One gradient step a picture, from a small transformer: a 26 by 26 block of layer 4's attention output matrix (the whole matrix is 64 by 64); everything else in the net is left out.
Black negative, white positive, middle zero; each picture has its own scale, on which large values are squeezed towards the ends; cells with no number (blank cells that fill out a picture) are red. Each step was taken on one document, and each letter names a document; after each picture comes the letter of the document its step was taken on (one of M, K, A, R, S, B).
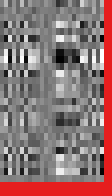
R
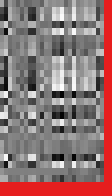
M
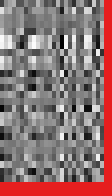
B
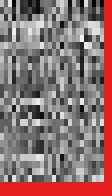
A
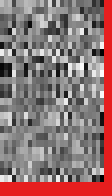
A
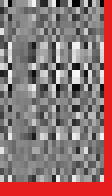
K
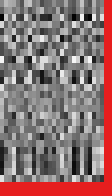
B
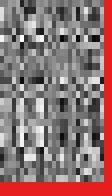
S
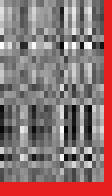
B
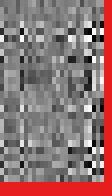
S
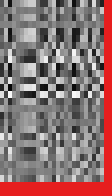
K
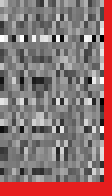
S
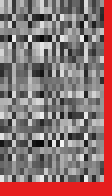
A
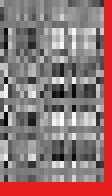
M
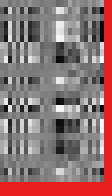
R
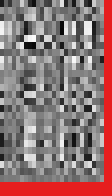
B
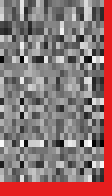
S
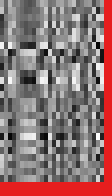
K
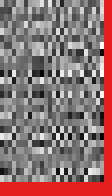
A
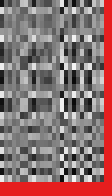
B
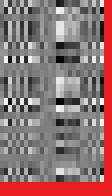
R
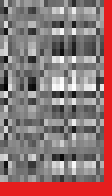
M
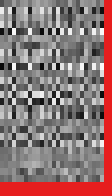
A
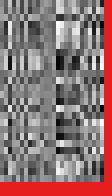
R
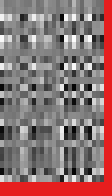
B
